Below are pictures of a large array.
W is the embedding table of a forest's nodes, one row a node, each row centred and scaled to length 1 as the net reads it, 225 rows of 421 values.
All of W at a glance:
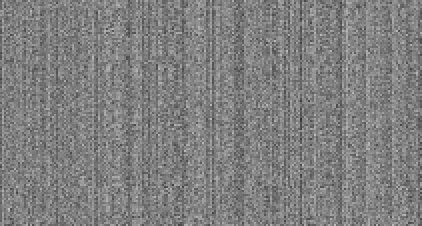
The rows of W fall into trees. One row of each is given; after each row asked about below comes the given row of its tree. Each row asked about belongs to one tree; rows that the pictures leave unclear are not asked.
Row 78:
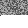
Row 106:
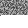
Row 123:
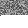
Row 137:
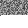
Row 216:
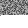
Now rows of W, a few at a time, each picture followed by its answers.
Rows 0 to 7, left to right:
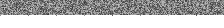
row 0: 216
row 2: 216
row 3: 78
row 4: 216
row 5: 123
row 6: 216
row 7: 216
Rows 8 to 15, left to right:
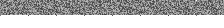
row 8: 137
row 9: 78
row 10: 106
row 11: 78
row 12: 78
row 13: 106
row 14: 78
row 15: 78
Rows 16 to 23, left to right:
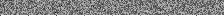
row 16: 106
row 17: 137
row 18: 106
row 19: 216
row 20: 216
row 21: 78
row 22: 216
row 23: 137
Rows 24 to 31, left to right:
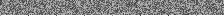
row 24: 78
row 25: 137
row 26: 123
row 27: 216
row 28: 216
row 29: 216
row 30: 78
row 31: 78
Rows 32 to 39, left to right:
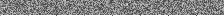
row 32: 216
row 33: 216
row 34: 123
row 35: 123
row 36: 78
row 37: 216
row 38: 106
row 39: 78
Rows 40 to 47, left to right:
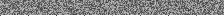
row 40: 216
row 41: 106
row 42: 78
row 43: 78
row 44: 216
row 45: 106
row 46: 78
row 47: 137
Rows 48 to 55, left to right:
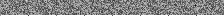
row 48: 216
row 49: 78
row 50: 78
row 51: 78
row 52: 137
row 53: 78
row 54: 78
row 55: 216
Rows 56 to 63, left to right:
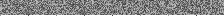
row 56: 216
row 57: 123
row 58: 216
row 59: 123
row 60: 106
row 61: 123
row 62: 216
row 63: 106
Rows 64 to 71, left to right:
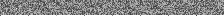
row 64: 137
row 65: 78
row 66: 78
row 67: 137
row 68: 78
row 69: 78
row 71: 123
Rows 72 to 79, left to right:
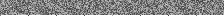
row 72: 216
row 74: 78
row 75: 123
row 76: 78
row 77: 137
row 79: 137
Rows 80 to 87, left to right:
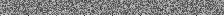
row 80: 216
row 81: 106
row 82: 78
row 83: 137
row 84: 137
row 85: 78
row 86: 216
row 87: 123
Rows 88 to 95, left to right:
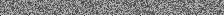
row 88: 106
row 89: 78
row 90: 123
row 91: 137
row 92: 216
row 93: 137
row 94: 78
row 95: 216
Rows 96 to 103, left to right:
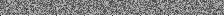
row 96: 137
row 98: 216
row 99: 123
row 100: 106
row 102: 137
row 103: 78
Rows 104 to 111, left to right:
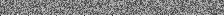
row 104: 106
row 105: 137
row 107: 137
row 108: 216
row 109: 78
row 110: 216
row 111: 78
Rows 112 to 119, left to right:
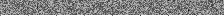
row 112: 216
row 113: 123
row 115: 216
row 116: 123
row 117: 106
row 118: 106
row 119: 78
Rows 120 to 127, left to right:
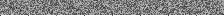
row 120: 106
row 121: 216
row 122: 78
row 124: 216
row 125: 216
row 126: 216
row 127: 106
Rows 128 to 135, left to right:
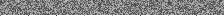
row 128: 78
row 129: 78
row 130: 137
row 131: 216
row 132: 216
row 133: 123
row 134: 78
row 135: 216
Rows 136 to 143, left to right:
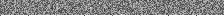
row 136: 106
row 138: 216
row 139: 137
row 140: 78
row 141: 216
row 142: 123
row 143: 137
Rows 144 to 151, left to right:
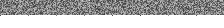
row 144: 137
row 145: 137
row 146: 123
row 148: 106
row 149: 137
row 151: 106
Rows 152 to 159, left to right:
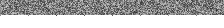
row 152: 216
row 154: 106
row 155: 78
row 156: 216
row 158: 216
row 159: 78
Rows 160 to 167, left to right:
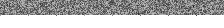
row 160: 123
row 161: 216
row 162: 137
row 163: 123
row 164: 78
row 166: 78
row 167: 137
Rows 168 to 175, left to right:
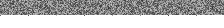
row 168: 106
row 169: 123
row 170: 216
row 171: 137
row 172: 123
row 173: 137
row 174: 106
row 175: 216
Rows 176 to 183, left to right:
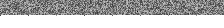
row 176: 216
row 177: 216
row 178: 216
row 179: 137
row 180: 106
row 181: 78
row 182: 78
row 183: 216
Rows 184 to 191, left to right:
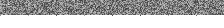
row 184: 216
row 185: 216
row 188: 123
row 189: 123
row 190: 123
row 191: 78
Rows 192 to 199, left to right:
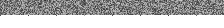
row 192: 123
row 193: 106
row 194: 123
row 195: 78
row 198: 137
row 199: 78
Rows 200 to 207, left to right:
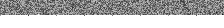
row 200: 123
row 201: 78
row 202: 216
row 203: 137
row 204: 78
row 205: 216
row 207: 137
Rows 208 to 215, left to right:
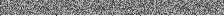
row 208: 123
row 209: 78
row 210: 123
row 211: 78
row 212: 78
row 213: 106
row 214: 78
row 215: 106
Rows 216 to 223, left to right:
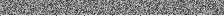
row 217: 216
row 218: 123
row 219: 106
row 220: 123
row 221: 137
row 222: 78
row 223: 123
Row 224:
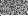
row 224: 106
